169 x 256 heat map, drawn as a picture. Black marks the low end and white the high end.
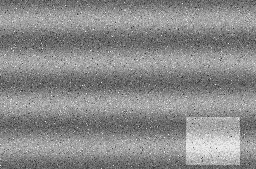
Stripes: horizontal, repeating 4 times. Odd patch: higher, in the bottom right. Ninth with the highest average: bottom right.
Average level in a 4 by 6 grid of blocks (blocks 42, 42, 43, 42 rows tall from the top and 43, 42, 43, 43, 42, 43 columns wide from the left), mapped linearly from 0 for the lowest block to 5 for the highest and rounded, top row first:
0 0 0 0 0 0
0 0 0 0 0 0
0 0 0 0 1 1
0 0 0 0 5 5
